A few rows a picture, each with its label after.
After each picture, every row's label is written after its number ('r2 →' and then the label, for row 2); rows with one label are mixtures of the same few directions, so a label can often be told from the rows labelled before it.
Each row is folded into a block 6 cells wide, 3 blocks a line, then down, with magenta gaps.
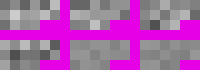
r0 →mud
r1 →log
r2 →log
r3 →mud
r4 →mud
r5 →log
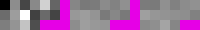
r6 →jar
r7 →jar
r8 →log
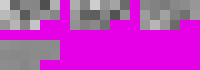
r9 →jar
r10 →mud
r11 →log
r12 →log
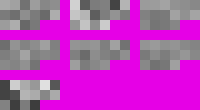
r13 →log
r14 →jar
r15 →jar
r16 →jar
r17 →mud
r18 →log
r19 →jar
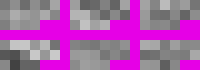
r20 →mud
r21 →jar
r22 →mud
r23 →jar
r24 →jar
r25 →log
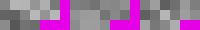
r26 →jar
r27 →jar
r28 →mud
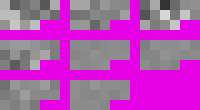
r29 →jar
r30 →log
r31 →mud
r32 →log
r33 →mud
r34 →jar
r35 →jar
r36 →mud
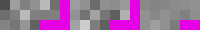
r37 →jar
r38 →log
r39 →log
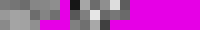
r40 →jar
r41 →jar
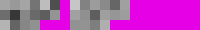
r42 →mud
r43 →jar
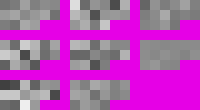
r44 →log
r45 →jar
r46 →jar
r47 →mud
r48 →log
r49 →log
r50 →log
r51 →mud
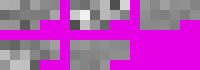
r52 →log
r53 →mud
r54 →mud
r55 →log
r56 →log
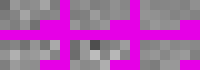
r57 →jar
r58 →mud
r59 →jar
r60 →mud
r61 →mud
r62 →log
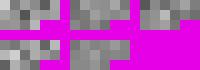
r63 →jar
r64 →jar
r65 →jar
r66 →mud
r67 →jar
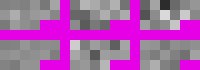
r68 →mud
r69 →jar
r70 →mud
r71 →log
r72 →jar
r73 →log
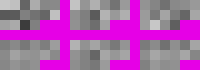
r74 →log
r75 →jar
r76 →log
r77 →mud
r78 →jar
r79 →mud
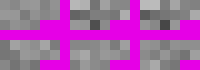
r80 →mud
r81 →log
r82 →log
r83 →jar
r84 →mud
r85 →log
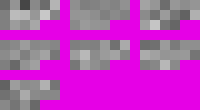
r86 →mud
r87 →jar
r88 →log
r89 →log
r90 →mud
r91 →log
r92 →jar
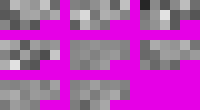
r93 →jar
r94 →mud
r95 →jar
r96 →log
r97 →log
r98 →jar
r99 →mud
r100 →log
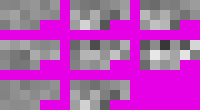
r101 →mud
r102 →log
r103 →log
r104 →jar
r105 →mud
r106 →mud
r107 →mud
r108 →log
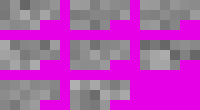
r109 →mud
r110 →log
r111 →log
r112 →jar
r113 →mud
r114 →jar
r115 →log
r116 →jar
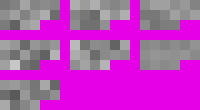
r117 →log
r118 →jar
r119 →jar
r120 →log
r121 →jar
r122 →mud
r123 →mud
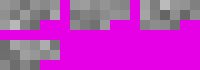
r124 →log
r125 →log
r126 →mud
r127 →jar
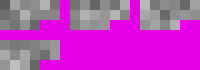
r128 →jar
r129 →mud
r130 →jar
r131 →log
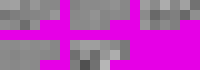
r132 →log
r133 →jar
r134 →mud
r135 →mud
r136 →log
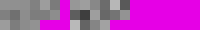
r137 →mud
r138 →mud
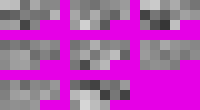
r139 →log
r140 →log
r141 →log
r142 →jar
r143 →log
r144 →mud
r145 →mud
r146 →jar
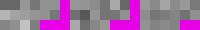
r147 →log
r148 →mud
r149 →mud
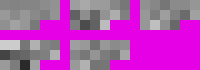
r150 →log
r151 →log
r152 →log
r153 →log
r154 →log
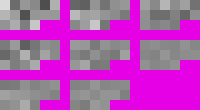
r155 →jar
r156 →log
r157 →mud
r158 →mud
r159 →log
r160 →mud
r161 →log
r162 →log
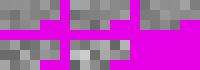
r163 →mud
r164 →log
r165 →jar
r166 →mud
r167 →mud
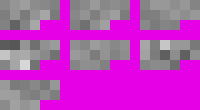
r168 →log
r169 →log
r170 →jar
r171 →log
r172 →mud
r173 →mud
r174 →jar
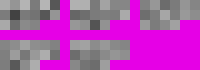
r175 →mud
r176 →log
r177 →mud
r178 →log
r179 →log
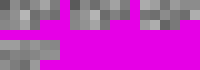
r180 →jar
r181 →jar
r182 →log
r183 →log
